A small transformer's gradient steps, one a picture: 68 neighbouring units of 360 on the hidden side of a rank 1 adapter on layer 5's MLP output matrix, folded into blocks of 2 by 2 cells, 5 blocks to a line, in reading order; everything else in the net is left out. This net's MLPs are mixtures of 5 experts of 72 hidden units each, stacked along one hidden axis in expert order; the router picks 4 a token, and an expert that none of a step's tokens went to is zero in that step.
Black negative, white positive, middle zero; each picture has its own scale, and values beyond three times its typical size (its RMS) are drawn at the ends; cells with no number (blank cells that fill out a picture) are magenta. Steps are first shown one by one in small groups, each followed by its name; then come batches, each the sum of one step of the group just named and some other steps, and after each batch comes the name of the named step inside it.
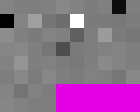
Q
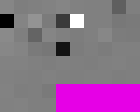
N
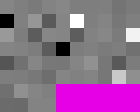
N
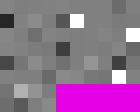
N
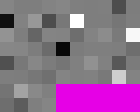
Q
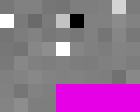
Q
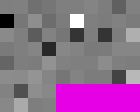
Q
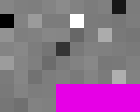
Q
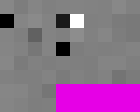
N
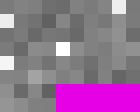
N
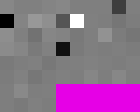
N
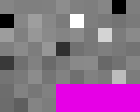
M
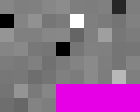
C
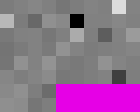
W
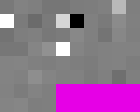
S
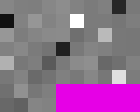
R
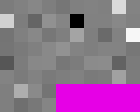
W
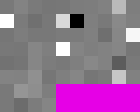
S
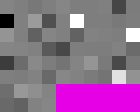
M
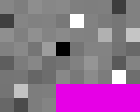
C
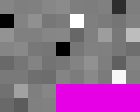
C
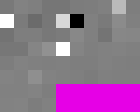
S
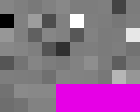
C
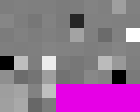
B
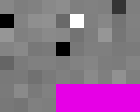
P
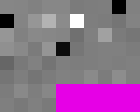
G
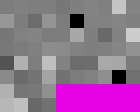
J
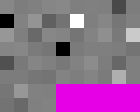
P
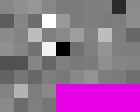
G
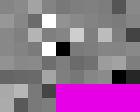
G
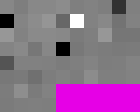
P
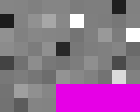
G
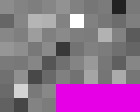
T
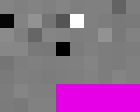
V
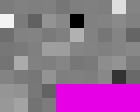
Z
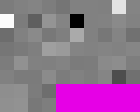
Z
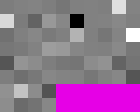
Z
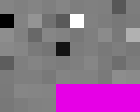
V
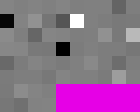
V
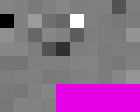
V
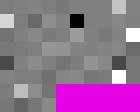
Z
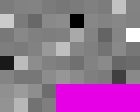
Z
